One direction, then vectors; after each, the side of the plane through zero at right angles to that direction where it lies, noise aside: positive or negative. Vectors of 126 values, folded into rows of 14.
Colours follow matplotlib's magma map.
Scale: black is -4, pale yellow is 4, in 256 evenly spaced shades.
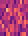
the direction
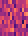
positive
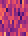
negative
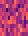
negative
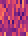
negative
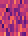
negative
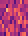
positive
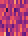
negative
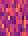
positive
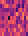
negative
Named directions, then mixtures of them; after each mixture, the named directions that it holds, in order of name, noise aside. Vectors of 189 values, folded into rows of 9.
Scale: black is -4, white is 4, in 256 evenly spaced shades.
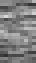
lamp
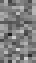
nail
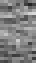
lamp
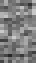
lamp, nail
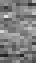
lamp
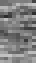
lamp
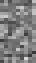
lamp, nail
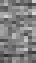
lamp, nail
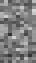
lamp, nail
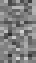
nail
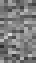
lamp, nail
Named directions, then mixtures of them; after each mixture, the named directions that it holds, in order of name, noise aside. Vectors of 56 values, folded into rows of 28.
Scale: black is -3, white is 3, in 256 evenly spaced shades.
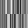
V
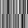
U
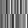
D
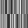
V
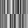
V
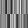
V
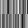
U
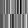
D, V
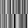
D, V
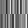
D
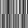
U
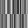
V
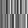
D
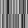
U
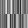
V
